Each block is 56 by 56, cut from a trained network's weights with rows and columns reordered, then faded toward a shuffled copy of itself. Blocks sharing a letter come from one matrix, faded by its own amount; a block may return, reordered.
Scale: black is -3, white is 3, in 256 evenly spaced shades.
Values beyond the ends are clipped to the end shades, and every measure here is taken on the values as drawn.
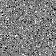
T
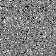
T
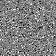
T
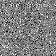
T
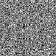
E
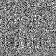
E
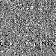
E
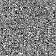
E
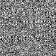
E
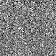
E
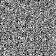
E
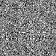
E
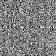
E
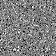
T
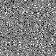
T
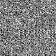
E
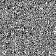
E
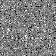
T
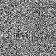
E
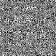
E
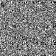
E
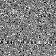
T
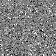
T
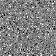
T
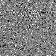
T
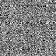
E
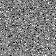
T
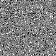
T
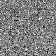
T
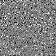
T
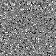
T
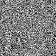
E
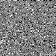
T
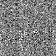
E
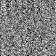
E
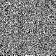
E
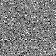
T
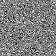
T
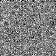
E
